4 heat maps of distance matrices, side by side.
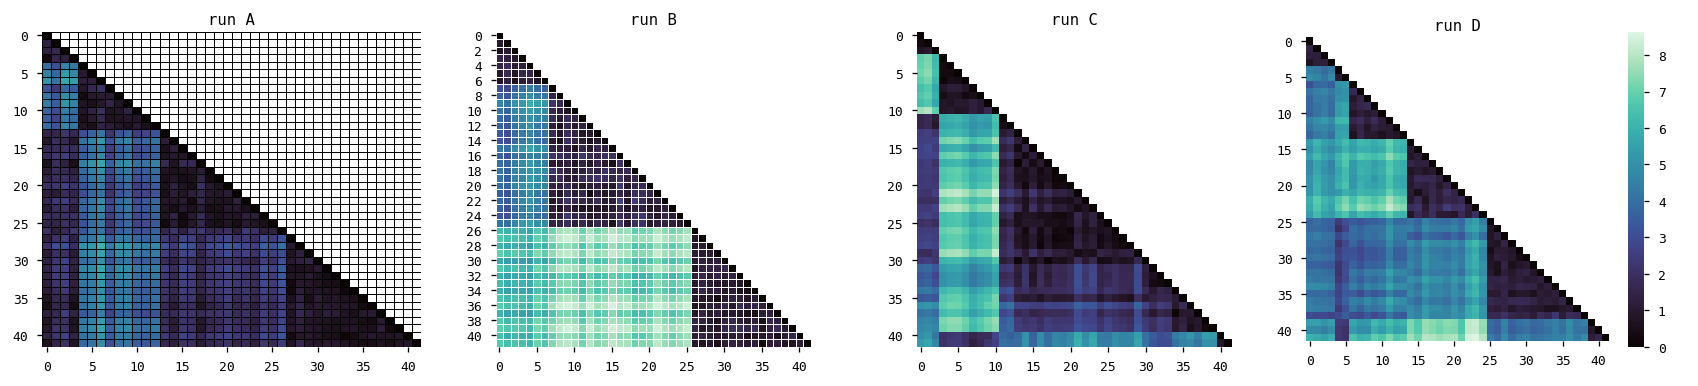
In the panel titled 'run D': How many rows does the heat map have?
42
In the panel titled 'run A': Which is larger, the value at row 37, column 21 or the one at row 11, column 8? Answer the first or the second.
the first
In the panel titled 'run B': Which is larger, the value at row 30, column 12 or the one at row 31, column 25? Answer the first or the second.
the second
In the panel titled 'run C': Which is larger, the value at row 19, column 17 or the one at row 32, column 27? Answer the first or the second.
the second
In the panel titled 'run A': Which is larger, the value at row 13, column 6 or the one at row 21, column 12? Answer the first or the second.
the first
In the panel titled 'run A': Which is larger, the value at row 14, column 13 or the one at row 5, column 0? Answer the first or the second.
the second
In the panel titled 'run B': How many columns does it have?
42
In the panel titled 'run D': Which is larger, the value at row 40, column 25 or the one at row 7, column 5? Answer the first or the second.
the second
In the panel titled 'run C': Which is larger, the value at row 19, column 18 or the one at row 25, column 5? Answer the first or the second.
the second
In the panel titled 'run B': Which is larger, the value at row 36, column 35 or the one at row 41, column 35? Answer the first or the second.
the first
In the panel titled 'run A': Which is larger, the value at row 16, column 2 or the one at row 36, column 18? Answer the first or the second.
the first
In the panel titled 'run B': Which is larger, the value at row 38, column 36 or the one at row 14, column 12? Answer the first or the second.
the first
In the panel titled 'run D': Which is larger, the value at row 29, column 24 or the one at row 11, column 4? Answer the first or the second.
the second
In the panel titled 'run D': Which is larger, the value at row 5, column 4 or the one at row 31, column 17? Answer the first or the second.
the second
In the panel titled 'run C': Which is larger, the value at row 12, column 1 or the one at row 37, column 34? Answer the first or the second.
the first
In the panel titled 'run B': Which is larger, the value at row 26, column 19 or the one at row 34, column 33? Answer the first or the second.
the first
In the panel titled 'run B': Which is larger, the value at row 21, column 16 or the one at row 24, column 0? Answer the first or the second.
the second
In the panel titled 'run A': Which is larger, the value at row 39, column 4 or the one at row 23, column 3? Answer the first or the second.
the first
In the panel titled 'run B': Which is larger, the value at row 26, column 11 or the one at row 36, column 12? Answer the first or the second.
the second
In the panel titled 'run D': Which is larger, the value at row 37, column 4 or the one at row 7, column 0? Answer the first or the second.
the second
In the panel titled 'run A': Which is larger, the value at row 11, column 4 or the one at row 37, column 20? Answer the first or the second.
the second
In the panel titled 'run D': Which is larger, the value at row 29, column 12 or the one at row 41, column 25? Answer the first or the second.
the second
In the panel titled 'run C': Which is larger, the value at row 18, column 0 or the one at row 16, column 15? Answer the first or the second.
the first
